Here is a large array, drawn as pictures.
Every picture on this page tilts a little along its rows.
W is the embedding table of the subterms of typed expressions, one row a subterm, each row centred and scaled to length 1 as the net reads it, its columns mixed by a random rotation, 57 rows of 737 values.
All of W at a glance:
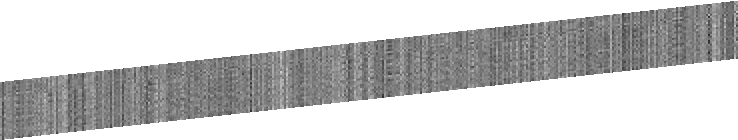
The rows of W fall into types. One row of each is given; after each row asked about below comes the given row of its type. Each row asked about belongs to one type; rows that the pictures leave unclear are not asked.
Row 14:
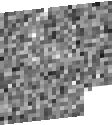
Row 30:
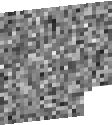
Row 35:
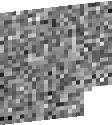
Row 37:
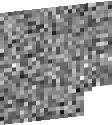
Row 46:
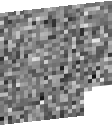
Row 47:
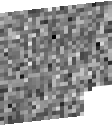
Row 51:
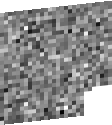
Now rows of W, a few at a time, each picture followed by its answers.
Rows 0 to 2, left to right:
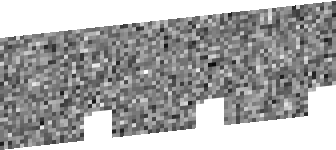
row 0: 46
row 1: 37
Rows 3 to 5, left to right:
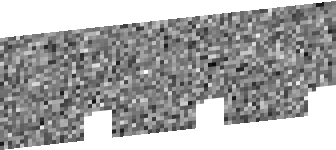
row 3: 46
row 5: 14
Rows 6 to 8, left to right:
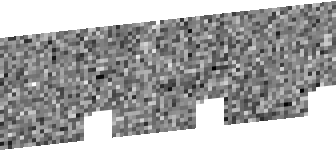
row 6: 37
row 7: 14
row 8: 37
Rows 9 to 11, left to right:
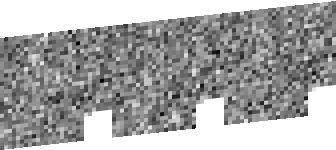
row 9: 14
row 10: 51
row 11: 46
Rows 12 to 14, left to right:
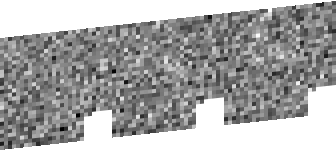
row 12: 37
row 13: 14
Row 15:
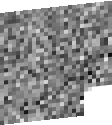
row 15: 46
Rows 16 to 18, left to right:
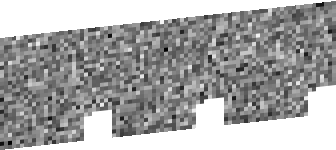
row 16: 35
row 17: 47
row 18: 14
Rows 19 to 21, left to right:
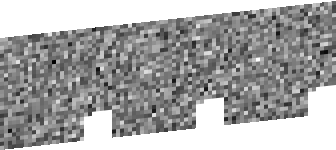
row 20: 46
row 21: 37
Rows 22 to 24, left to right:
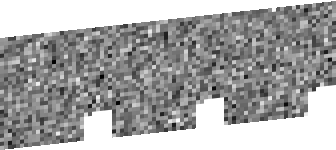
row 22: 47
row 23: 51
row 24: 47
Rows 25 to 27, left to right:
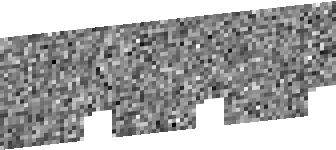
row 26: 51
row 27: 37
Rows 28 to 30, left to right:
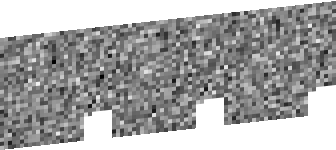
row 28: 47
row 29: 46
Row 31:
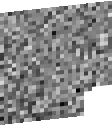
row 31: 37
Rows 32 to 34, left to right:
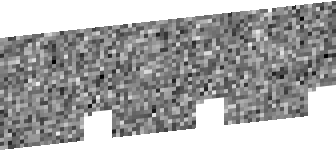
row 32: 47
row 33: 46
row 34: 14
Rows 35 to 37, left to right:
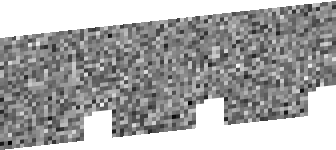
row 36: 37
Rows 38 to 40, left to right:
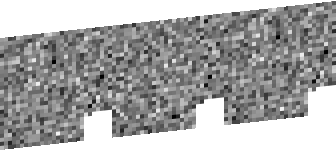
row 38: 47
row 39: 30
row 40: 47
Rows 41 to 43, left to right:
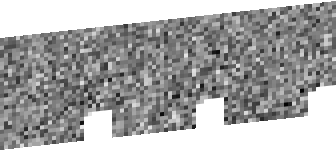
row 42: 51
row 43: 37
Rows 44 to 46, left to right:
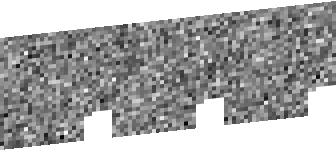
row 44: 51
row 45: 30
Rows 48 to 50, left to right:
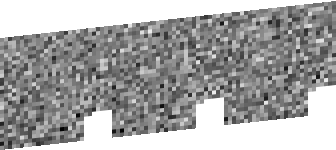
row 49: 35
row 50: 46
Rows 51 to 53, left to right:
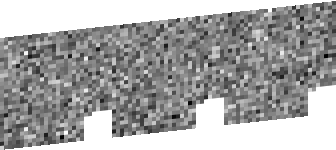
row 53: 14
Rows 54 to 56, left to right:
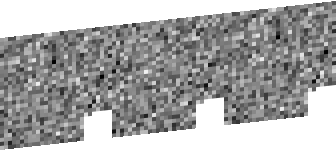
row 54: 47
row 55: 46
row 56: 47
